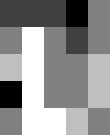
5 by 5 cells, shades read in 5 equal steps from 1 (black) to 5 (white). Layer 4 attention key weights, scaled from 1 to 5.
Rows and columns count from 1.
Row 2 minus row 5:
0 0 -2 -2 0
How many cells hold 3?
10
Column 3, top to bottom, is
2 3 3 3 5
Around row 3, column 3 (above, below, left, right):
3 3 5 3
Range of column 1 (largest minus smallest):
3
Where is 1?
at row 1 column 4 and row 4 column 1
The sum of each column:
13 22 16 13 17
